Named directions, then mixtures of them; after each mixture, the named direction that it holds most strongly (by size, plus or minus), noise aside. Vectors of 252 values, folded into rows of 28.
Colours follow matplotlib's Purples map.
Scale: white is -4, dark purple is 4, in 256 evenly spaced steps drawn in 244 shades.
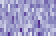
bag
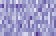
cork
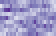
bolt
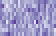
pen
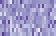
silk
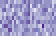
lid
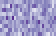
lid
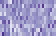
silk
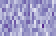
lid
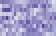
bolt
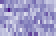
bolt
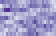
bolt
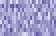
cork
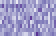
cork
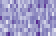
pen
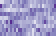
bolt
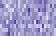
pen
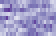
bolt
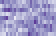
bolt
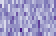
bag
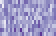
bag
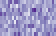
lid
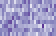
lid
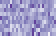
silk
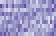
bolt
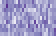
pen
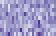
bag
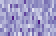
bag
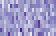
bag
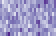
bag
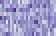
bolt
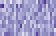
cork
